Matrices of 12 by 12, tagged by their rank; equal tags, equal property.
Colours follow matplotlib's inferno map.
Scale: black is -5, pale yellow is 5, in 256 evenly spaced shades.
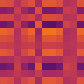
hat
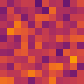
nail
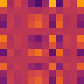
hat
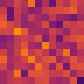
nail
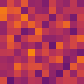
nail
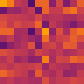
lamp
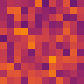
nail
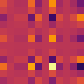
hat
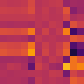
lamp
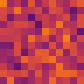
nail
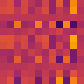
lamp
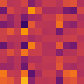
lamp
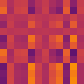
hat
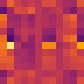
lamp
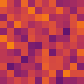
nail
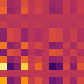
hat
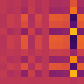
hat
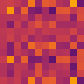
lamp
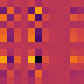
hat
